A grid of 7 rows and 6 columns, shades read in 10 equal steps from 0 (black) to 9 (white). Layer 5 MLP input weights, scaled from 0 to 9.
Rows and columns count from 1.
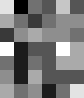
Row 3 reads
2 5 6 5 5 4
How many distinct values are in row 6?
4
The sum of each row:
25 26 27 31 24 21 28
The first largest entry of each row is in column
1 1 3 1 5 3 6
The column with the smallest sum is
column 2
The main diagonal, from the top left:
8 4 6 3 6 3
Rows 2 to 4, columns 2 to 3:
4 2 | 5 6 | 1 3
